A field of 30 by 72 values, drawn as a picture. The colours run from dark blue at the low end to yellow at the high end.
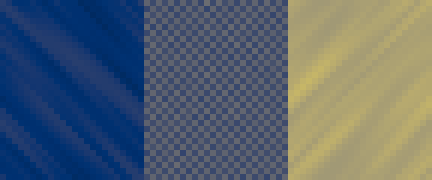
The table splits into one row of 3 panels. Panel 1,1: very low, slanting down to the right, faint in contrast. Panel 1,2: low, checkered. Panel 1,3: high, slanting up to the right, faint in contrast.
